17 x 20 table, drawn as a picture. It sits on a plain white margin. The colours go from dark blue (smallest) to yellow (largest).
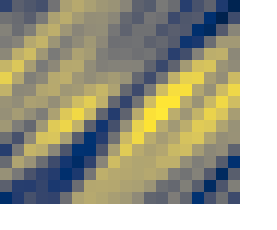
No overall slope runs across the table. No single row or column stands out from its neighbours. The middle right is the ninth with the highest average. Streaks slant up to the right. The top middle is the calmest part.
